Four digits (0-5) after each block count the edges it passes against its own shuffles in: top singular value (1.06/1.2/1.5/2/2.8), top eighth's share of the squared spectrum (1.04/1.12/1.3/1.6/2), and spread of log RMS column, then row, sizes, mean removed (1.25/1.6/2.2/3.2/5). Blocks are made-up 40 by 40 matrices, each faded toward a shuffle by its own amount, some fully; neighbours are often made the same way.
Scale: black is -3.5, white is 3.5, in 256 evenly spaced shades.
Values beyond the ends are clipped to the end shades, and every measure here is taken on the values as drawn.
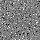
0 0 0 0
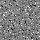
0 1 0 0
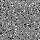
0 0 0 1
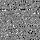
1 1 0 1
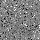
0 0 0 0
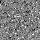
0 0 0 1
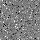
0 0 0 0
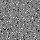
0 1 0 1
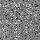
2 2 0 0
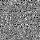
1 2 0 2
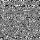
1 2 0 3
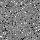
0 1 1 0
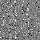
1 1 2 0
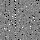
2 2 1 0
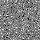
1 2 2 0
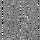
3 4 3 0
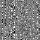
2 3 3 0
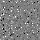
2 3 1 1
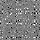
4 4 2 2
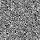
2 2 1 0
